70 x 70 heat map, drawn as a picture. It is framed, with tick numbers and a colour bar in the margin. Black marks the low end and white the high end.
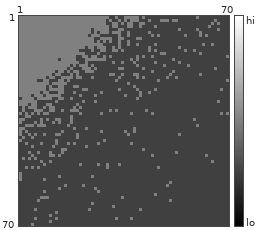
The ninth with the highest average is the top left. No regular stripes run through it. Overall the values sit about 30% of the way up the scale. Neither half mirrors the other. The field climbs toward the top left.
